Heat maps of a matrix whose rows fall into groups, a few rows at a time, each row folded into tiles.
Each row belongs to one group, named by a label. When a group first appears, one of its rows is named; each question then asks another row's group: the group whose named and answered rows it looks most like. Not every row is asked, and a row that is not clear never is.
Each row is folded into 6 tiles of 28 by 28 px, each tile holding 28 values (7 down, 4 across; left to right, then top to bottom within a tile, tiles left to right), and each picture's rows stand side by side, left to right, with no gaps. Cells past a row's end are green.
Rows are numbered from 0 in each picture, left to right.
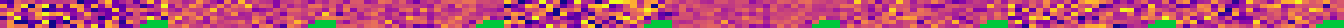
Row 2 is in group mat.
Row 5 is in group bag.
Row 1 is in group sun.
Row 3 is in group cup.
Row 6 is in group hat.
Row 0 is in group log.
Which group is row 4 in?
mat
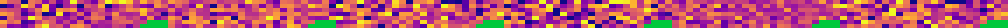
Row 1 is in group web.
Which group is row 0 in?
cup
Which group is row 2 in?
bag
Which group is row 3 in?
cup
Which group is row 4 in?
log
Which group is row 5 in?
bag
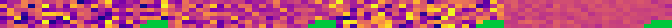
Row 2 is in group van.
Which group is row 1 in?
log
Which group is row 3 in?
web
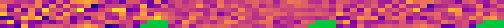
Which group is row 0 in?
hat
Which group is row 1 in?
web
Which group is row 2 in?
hat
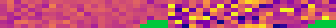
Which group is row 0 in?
web
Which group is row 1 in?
hat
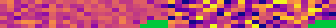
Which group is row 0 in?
web
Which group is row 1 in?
cup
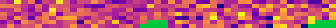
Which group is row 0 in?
bag
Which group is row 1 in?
van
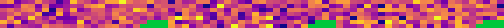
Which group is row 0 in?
cup
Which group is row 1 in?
sun
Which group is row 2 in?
web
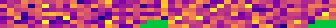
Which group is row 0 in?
log
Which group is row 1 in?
sun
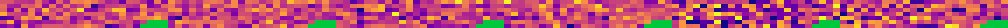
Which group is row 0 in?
hat
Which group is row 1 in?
van
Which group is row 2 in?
cup
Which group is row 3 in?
van
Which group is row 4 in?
log
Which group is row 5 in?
mat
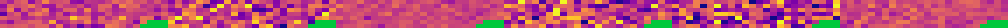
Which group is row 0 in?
mat
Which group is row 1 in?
sun
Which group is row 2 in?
bag
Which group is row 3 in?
bag
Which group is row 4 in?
log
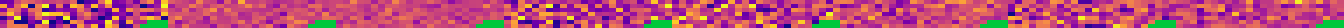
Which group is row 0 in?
log
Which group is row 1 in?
sun
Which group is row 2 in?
bag
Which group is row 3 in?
log
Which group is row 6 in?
mat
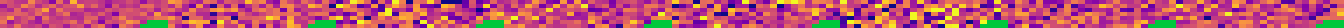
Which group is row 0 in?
sun
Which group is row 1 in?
web
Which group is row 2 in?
bag
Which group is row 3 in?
sun
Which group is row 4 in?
cup
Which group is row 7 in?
bag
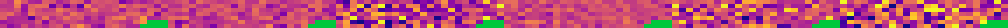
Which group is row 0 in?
van
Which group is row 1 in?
sun
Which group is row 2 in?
log
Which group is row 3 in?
web
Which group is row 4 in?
hat
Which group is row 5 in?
van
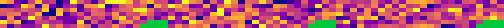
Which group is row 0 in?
cup
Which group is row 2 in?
hat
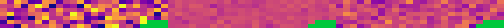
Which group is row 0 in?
van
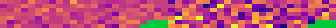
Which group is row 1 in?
sun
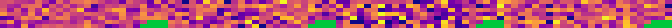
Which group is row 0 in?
hat
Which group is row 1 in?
cup
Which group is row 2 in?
log
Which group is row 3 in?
web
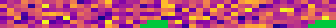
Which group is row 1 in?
hat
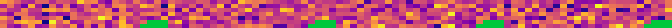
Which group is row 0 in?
web
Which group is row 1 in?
hat
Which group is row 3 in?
mat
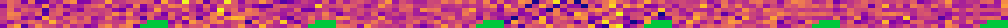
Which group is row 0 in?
mat
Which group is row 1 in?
bag
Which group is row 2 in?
mat
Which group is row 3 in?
van
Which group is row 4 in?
web
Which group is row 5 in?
log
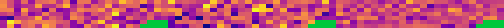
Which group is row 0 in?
van
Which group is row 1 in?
van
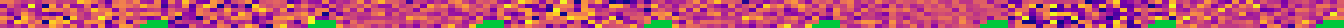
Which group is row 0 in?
web
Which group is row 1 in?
van
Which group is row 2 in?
mat
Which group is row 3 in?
bag
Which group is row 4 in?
mat
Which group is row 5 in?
web
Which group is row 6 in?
log
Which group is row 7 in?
sun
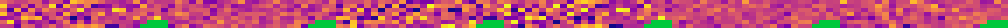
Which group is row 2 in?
mat
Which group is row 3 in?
hat
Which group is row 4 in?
sun
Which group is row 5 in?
van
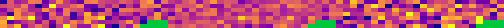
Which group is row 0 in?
sun
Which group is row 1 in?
mat
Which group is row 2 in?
van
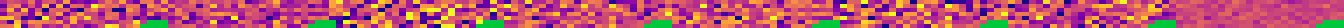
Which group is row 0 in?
mat
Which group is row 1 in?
log
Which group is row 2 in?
van
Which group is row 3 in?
bag
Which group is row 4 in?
web
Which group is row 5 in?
bag
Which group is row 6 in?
cup
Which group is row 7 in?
bag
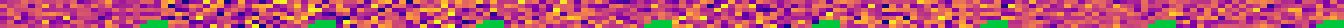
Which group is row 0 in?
log
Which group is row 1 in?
cup
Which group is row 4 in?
sun
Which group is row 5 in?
web
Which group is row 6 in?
bag
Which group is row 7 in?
hat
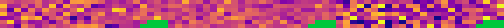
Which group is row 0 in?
hat
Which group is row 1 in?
bag
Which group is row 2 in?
log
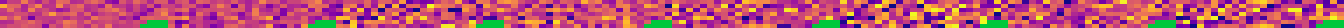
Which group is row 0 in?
bag
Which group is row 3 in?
web
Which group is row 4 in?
hat
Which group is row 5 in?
van
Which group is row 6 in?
cup
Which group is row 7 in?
hat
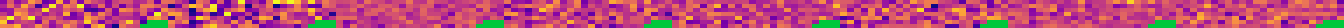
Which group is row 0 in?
sun
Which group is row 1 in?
cup
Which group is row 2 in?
sun
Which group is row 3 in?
cup
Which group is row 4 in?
log
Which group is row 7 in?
web
